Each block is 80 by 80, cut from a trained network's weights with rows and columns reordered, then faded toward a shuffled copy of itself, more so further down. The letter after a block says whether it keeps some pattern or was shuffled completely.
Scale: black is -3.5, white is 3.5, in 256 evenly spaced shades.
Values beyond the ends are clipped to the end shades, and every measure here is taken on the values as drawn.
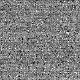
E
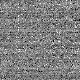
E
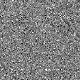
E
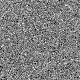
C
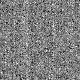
E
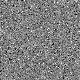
C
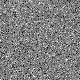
C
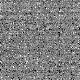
E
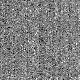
E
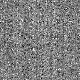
E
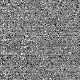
E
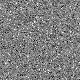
C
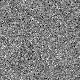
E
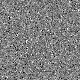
C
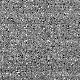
E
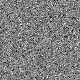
C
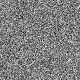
C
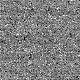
E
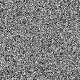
E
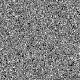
E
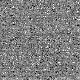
E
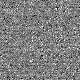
E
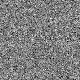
E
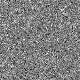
C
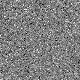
C
